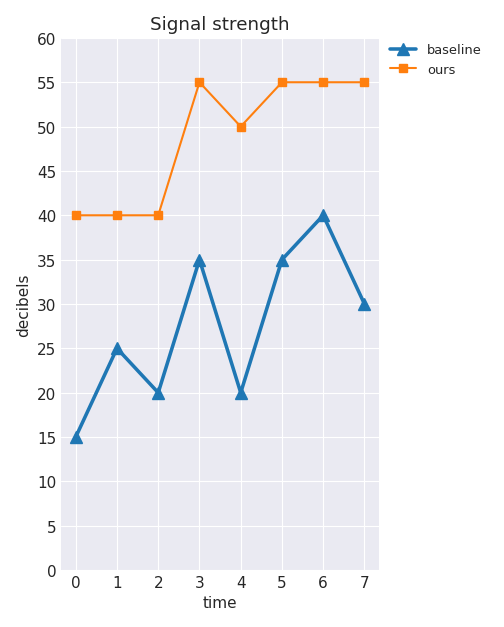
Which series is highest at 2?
ours
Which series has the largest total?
ours
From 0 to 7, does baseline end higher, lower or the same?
higher
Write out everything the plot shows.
Title: Signal strength
x-axis: time, ticks 0 1 2 3 4 5 6 7
y-axis: decibels, ticks 0 5 10 15 20 25 30 35 40 45 50 55 60
Legend: baseline, ours
Values:
baseline: 15 25 20 35 20 35 40 30
ours: 40 40 40 55 50 55 55 55
